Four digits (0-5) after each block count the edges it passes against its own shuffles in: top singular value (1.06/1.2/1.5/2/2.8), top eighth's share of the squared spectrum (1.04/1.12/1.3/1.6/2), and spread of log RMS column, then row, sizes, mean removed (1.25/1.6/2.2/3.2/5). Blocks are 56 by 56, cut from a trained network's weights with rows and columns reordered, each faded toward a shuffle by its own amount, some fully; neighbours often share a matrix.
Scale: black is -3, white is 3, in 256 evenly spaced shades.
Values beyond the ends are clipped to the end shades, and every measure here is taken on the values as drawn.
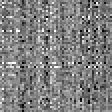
3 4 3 3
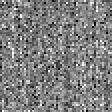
2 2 0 1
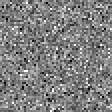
0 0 0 0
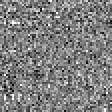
3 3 2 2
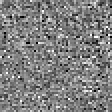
3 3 0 2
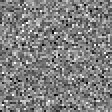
0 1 0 0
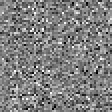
3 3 2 2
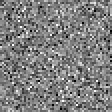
0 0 0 0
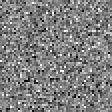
0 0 0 0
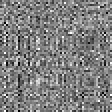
4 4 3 2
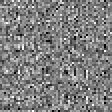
3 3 2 1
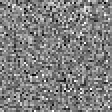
2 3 1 1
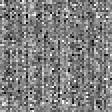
3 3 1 2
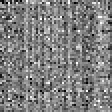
3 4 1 3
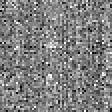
2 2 0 2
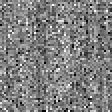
2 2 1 0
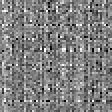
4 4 2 3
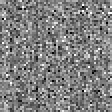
2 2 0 0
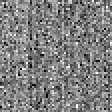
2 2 0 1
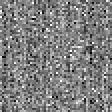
2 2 0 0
